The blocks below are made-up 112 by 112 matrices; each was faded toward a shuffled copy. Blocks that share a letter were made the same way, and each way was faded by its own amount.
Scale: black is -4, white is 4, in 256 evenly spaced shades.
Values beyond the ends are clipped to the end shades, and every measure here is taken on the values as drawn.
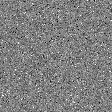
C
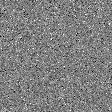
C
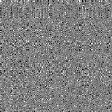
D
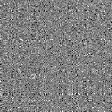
D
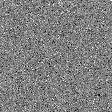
C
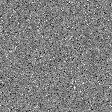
C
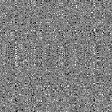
D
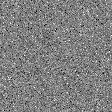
C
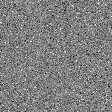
C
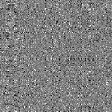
D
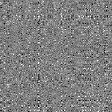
D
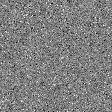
C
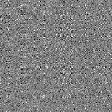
D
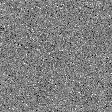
C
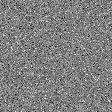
C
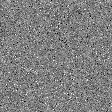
C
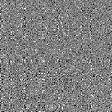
D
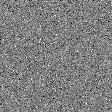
C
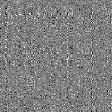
D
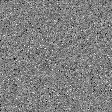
C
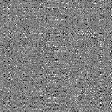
D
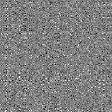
D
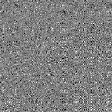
D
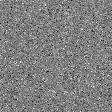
C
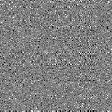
D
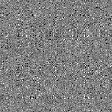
D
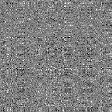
D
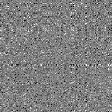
D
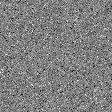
C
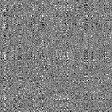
D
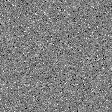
C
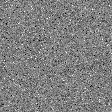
C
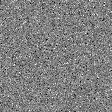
C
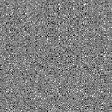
D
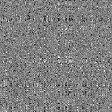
D
